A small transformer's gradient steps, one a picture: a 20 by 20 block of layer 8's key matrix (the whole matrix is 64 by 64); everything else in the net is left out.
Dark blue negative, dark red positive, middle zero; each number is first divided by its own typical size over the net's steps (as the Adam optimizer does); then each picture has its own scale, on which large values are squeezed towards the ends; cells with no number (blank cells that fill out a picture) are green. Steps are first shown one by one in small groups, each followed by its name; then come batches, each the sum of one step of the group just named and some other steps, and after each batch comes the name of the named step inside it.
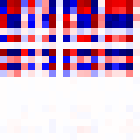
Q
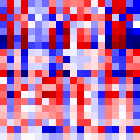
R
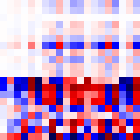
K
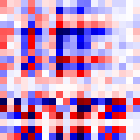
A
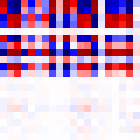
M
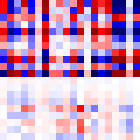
Q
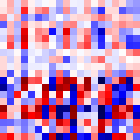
R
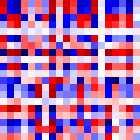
M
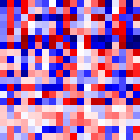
R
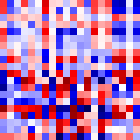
A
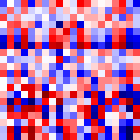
R
